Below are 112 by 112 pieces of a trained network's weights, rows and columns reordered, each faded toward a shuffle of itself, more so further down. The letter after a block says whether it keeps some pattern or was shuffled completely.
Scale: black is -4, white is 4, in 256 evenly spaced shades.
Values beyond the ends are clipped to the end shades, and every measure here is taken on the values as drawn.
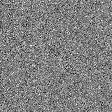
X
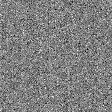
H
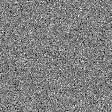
H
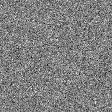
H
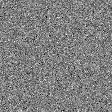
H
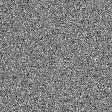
X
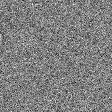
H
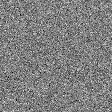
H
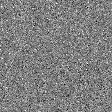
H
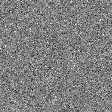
X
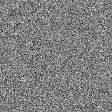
X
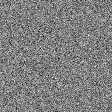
H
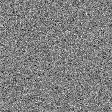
X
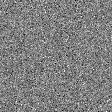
H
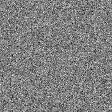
H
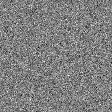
H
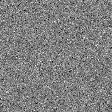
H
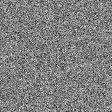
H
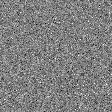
X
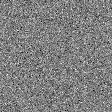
X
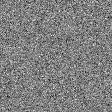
H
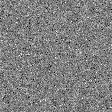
X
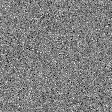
X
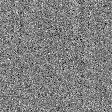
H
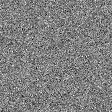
X
